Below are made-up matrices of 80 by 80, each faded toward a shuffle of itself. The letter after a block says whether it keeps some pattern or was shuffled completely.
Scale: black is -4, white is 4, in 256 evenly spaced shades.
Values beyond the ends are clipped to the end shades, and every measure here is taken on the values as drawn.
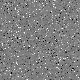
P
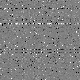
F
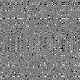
F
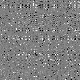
F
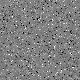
P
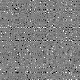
F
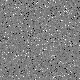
P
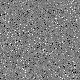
P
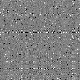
F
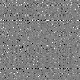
F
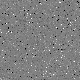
P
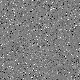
P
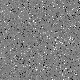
P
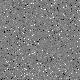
P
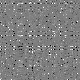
F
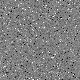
P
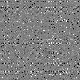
F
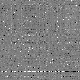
F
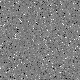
P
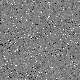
P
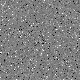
P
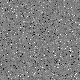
P
